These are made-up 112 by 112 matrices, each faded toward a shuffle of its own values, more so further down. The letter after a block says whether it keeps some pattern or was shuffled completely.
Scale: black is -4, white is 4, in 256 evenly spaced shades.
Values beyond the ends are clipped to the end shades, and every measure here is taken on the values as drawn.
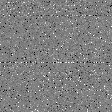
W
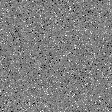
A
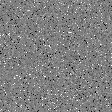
A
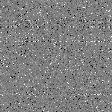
W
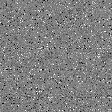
W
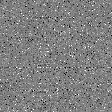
W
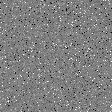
A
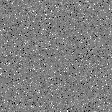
A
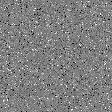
W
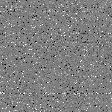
W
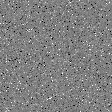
A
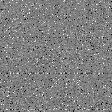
W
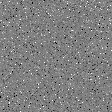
A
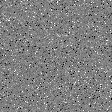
A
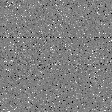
W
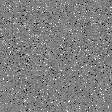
W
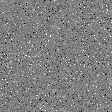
A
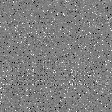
W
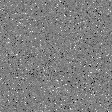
A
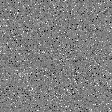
W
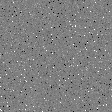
A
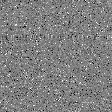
W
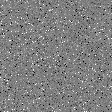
A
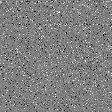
W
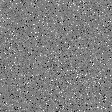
A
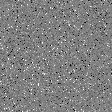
A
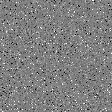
W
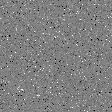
A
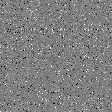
W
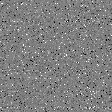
W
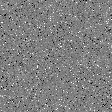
A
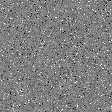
A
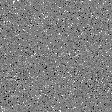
W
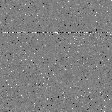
W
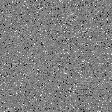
W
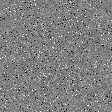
A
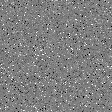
A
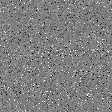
W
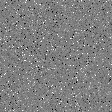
A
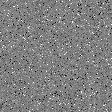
A
